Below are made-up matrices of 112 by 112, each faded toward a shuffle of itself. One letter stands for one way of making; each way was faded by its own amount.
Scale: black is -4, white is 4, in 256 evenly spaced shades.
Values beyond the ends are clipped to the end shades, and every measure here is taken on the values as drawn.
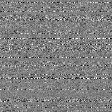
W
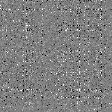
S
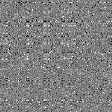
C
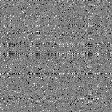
C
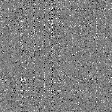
S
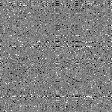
C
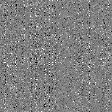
S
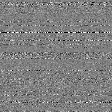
W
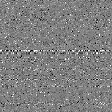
C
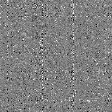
S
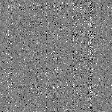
S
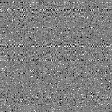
C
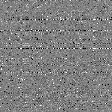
C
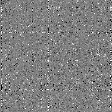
S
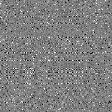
C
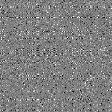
C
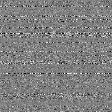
W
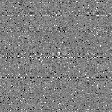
C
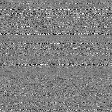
W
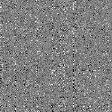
S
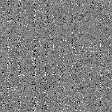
S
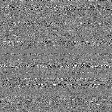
W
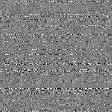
W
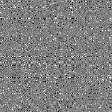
C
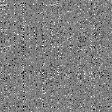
S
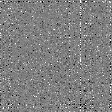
S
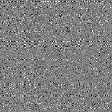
C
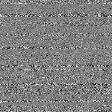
W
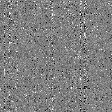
S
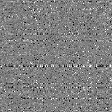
C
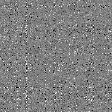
S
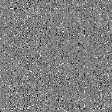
S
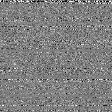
W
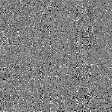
S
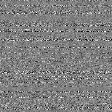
W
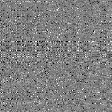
C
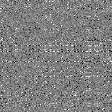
C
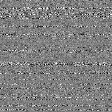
W
